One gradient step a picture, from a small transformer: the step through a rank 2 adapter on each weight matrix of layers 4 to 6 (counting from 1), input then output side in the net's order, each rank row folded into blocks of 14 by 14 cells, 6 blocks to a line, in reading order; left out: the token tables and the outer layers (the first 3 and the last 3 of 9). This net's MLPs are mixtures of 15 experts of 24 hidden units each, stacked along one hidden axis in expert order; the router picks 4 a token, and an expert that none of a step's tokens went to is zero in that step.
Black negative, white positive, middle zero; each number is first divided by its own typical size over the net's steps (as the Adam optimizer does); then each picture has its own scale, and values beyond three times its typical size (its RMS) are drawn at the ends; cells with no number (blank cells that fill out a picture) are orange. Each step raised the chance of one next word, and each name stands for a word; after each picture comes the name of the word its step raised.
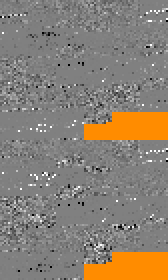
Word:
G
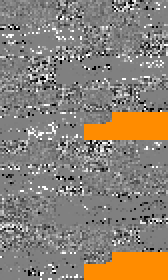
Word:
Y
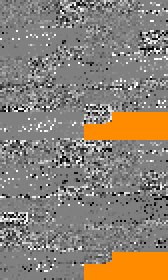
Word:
Y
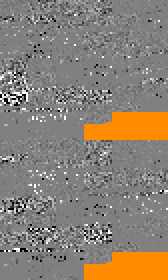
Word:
G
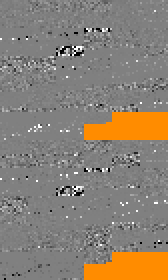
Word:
G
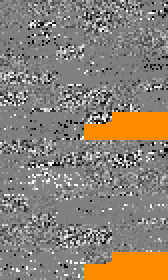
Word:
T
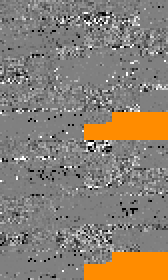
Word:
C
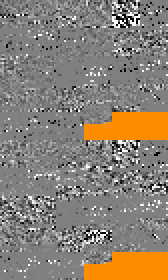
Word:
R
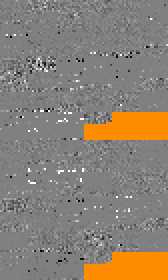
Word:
G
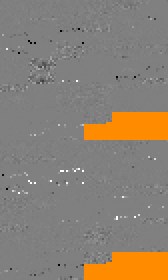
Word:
G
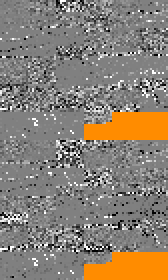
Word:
Y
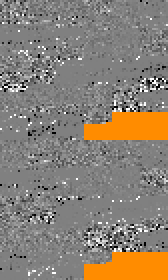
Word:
R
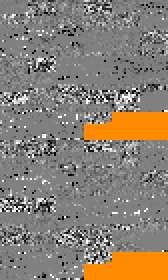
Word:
T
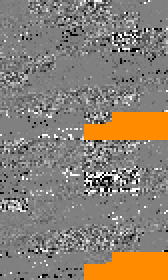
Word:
T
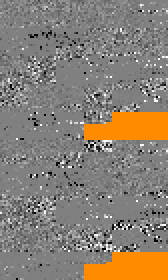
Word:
C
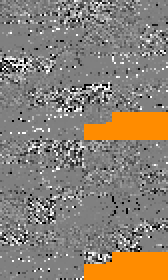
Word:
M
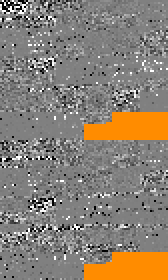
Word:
M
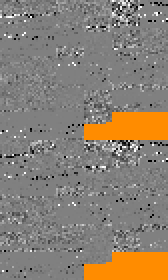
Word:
C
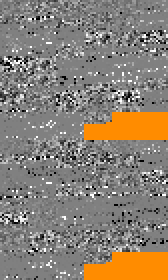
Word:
M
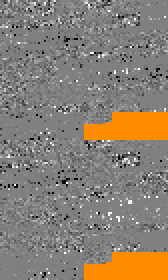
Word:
R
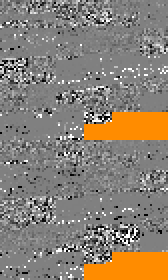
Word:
M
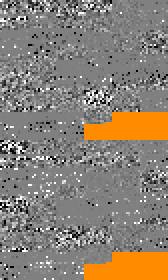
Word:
T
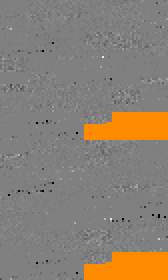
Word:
C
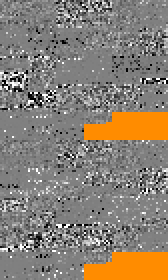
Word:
T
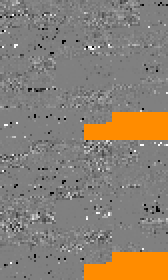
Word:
C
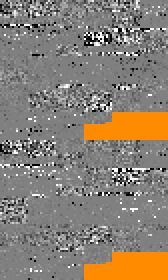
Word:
T
